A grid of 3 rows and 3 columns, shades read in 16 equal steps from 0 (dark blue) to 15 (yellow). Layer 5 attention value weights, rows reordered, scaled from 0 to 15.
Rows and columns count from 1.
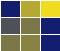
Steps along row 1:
up up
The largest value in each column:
7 11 15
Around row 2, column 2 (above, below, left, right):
11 8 4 0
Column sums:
11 26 15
